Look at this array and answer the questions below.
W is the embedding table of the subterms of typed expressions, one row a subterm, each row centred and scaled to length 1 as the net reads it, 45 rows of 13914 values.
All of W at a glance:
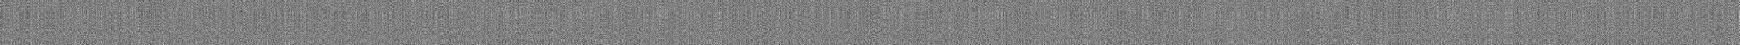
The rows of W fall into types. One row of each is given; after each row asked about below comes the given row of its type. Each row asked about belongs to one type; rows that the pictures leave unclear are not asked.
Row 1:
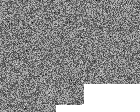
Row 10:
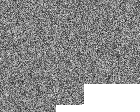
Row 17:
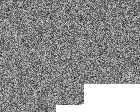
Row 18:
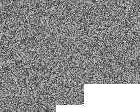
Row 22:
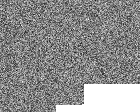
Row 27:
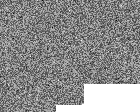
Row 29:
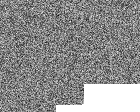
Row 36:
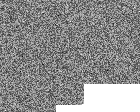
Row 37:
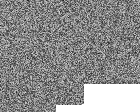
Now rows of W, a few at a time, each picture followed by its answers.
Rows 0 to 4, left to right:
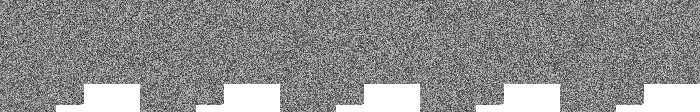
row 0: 1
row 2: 29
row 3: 36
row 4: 29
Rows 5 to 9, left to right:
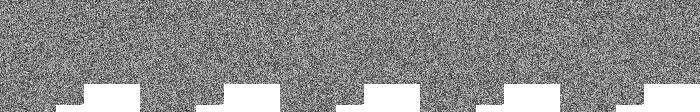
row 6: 36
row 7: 37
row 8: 10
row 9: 17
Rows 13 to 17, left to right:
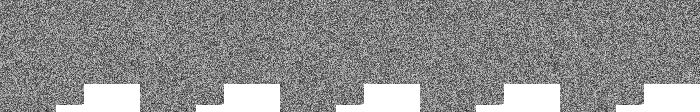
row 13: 18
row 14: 27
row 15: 27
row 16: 36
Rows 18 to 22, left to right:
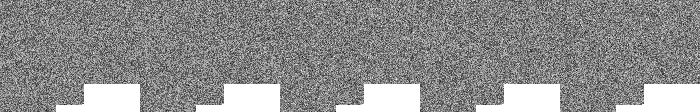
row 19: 27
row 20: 1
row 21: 27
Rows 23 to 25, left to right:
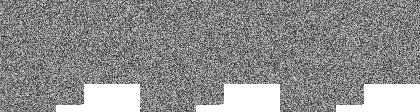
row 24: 36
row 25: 18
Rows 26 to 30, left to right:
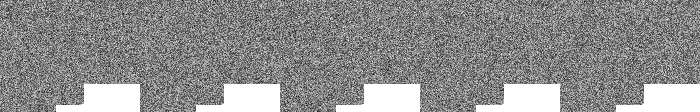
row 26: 17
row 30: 29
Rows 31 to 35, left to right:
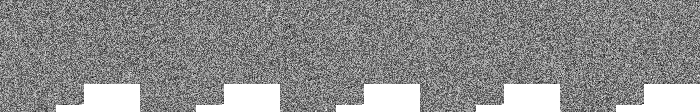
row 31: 17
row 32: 18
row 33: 18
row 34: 27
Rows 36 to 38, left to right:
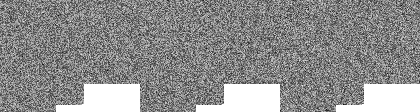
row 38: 10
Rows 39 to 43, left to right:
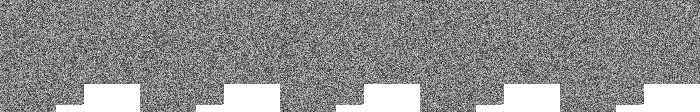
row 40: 29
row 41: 22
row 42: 36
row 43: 18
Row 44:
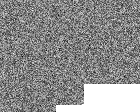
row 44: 37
